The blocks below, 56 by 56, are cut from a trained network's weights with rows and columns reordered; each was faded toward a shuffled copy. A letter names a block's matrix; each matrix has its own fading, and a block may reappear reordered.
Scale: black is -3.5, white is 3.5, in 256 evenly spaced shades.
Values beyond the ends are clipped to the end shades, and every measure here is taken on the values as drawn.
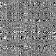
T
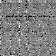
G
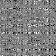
T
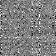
G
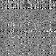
T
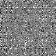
G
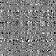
T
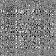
T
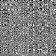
T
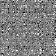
G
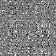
G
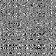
T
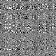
T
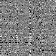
G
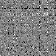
G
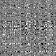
T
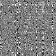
G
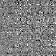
G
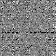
G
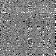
G
